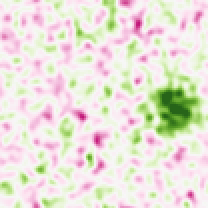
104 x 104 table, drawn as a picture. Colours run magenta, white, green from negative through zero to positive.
The middle right is the ninth with the highest average. There are no regular stripes. A single bump stands in the middle right.
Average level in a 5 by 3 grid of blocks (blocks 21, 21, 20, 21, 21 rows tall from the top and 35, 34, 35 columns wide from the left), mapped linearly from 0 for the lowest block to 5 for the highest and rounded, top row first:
010 | 011 | 015 | 001 | 110
